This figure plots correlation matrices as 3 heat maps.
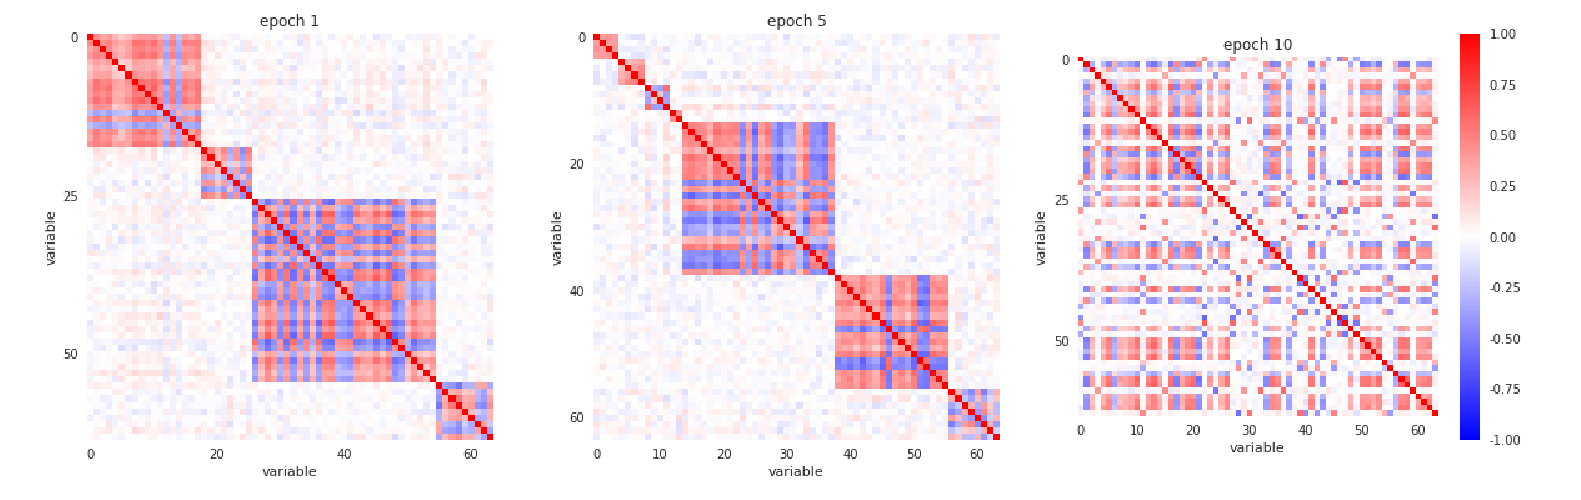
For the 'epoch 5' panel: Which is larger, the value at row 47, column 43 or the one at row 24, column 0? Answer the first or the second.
the first
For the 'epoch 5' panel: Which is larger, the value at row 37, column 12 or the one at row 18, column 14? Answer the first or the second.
the second
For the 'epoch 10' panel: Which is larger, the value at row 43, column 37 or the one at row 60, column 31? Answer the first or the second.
the first
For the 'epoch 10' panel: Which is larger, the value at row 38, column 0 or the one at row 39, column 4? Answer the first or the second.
the first
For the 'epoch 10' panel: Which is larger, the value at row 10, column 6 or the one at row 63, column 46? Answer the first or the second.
the second
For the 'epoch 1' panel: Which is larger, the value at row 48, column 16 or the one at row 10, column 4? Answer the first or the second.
the second
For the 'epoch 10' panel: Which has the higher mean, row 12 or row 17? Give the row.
12
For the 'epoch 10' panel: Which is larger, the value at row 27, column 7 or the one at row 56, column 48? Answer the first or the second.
the first
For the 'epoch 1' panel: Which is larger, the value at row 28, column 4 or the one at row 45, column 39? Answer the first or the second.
the first
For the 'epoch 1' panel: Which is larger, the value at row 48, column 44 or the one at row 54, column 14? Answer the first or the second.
the second
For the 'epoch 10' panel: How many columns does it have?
64
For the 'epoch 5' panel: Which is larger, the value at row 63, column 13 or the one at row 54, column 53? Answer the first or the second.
the second
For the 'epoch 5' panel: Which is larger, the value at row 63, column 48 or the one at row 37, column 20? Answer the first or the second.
the second
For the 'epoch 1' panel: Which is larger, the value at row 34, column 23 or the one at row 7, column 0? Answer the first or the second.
the second
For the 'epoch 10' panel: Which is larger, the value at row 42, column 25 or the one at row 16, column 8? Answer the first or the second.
the second
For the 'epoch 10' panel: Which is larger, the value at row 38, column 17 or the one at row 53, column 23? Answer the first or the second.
the second
